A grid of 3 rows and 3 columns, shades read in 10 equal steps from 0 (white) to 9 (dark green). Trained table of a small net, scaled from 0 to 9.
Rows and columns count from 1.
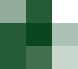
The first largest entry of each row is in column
2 2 1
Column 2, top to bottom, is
8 9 7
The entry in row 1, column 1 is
4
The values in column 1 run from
4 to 8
